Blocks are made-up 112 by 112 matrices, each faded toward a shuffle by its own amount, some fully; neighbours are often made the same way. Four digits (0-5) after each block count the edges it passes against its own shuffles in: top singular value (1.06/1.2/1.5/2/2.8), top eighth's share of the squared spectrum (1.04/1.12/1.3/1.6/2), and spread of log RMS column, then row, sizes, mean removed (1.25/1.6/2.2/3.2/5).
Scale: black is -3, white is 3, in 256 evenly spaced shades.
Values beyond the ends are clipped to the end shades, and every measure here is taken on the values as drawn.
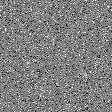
1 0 0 0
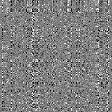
5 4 4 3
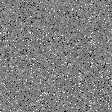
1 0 0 0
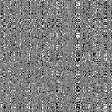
5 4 4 3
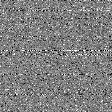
2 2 0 3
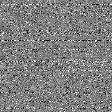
2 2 0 3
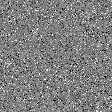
0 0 0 1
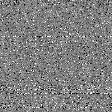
2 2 0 3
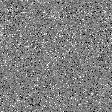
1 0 0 1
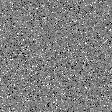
0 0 0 0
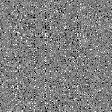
4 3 2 1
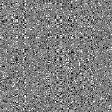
4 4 3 2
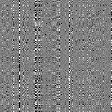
5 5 4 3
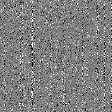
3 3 3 0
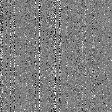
3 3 4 0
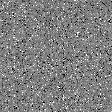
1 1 1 0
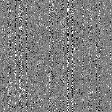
2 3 4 0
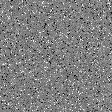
0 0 0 0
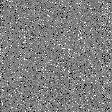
1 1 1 0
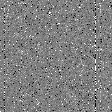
3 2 2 0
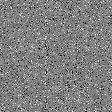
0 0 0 0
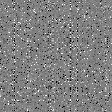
4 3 2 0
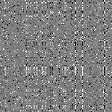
5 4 3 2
